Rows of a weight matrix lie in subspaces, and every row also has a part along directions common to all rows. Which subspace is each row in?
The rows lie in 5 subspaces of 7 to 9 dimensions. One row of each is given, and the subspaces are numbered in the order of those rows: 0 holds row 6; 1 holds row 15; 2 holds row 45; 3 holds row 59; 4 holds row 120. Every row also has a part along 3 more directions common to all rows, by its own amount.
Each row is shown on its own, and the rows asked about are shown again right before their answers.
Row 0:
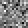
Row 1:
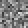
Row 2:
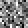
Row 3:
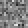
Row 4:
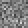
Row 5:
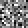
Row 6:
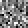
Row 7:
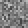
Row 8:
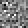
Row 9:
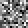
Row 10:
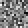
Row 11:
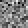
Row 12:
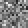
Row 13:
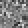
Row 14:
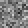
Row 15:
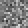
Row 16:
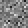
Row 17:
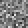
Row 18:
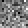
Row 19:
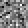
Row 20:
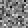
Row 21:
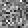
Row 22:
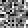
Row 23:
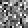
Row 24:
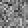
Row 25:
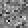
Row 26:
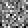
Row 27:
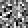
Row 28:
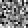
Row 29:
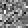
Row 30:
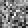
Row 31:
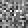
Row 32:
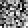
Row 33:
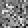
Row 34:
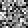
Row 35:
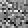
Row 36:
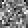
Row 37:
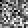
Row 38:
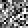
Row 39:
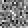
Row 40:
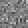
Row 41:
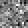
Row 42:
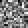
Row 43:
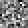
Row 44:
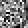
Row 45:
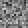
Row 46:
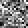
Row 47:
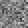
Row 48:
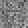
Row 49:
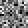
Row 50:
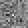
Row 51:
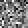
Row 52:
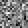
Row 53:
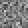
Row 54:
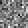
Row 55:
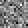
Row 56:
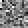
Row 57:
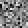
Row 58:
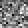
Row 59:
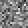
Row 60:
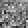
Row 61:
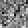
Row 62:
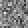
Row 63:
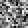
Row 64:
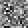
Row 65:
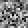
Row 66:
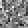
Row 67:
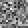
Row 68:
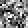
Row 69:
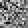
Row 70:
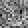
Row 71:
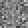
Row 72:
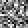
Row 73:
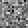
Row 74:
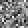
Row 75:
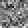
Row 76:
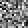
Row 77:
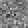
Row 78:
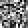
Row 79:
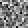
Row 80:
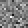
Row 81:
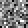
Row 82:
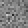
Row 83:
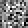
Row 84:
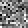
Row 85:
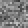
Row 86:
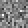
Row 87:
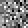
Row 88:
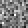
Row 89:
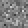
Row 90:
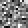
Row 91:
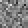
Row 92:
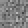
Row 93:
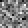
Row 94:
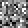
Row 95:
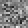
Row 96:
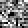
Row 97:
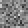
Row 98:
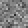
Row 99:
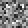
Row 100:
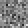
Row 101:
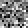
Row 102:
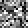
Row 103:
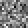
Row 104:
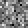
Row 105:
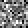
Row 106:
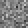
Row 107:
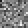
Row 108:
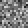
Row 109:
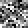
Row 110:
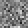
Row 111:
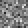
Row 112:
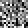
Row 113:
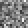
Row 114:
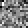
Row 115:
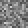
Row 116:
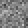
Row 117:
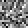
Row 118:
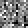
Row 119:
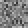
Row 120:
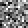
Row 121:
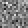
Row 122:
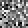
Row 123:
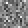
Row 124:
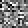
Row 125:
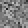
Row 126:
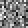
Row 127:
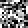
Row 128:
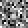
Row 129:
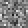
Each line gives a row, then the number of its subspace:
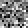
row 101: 3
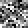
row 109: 3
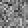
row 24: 4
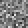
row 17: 3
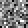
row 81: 4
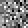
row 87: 1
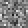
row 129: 3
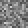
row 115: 2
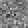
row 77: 3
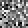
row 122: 2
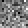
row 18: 0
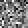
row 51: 4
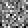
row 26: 1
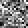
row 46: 2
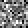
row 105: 4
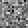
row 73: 0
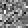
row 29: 2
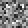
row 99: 4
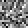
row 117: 4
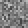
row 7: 4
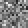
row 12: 3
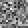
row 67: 3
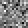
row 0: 2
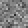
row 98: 1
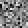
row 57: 2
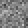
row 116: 2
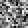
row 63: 1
